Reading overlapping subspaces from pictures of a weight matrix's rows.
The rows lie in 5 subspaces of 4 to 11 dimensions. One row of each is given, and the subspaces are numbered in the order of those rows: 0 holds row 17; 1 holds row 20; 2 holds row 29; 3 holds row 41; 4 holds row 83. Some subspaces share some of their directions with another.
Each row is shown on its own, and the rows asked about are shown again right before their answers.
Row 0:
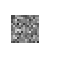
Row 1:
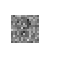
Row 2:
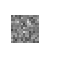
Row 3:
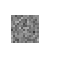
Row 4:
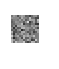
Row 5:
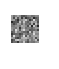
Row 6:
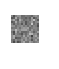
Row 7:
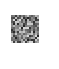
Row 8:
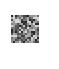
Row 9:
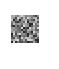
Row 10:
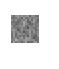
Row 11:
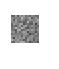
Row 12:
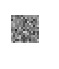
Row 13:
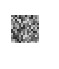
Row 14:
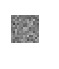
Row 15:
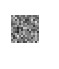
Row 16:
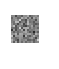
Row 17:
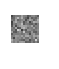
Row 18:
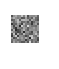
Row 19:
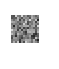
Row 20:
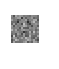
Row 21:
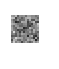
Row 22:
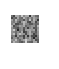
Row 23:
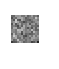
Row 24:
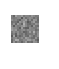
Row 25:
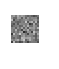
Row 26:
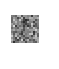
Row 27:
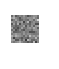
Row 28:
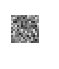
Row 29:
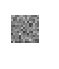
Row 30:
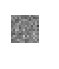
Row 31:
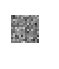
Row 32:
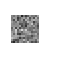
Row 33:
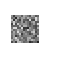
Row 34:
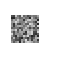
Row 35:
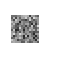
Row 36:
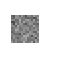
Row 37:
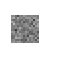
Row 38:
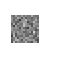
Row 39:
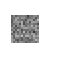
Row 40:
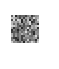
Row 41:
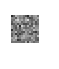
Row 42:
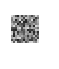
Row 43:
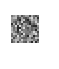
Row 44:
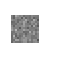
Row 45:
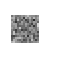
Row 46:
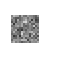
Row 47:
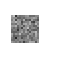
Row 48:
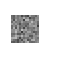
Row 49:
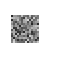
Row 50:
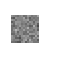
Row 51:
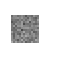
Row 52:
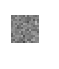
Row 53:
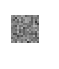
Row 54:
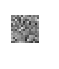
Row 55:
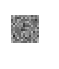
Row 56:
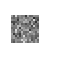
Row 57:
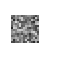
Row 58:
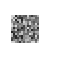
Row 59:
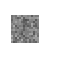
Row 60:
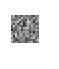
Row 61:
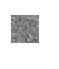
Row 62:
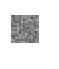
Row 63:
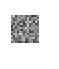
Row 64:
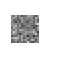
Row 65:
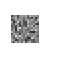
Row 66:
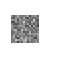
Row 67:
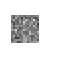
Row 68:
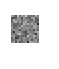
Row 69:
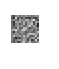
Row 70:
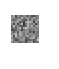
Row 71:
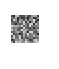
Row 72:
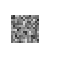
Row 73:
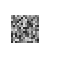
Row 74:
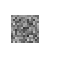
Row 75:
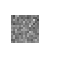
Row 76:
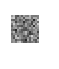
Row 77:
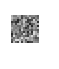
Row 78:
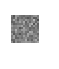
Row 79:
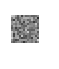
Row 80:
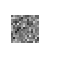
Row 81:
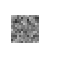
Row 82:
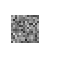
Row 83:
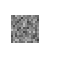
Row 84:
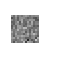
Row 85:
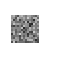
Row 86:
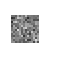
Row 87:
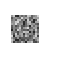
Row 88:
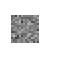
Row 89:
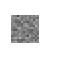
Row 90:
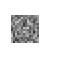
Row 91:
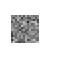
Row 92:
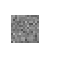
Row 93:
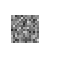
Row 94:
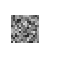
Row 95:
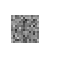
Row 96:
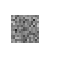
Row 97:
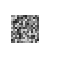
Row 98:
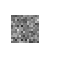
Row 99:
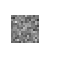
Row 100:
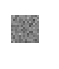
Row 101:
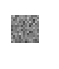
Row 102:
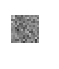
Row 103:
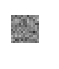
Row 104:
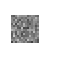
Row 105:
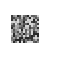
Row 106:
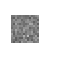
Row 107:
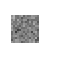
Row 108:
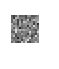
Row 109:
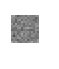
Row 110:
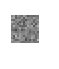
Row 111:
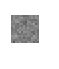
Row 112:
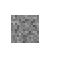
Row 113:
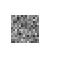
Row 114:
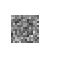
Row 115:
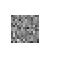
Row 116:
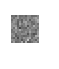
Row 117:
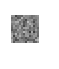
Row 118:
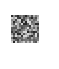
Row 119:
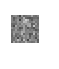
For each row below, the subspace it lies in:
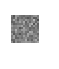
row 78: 2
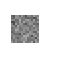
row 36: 0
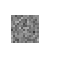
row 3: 4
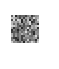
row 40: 3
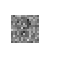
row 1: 1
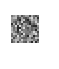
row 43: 0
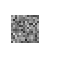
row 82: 2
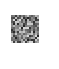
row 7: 0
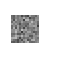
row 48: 0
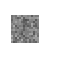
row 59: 1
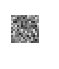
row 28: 0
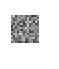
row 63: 2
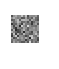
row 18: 3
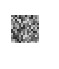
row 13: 3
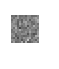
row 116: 3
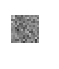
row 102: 0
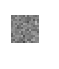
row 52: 0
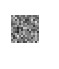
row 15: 0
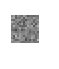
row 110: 2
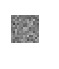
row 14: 2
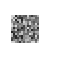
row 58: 3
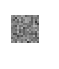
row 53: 0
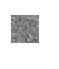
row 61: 0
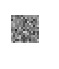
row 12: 2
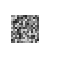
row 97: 0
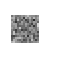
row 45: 0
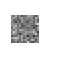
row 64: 0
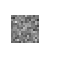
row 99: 0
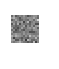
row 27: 0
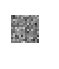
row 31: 0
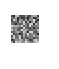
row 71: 2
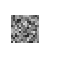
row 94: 3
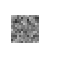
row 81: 3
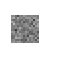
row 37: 1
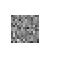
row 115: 1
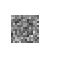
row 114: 4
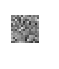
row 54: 0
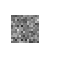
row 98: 3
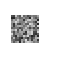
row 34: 4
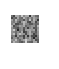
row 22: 4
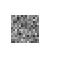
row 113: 0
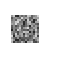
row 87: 2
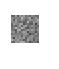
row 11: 0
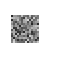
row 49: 3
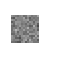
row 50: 2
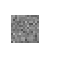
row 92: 2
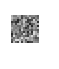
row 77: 4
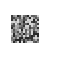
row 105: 4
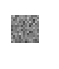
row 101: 2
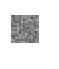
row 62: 3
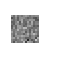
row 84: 3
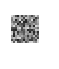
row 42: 1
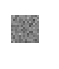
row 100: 2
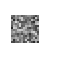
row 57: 0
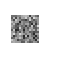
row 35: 4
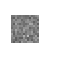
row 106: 4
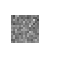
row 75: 2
